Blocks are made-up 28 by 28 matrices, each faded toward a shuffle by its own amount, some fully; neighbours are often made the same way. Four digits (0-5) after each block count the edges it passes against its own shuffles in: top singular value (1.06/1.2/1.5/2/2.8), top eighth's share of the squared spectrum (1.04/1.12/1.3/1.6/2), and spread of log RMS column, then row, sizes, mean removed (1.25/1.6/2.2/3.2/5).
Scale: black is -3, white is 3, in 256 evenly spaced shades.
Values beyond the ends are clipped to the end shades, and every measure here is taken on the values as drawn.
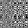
4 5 3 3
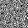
2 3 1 0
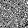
0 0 0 0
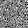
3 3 1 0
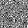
3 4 1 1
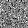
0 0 0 0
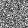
2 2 0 0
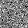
0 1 0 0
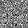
2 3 0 1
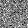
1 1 0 0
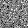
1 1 0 0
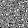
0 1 0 0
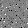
1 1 0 0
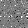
2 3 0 1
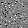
1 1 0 0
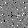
1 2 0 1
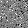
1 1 0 0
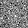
0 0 0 0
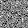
0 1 0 0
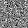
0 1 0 0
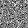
1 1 0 1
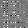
3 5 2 2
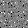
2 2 0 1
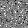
0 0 0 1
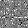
2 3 1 1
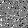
2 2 0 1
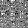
3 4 1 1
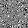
2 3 0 1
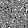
0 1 0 0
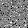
2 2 0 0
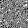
1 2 0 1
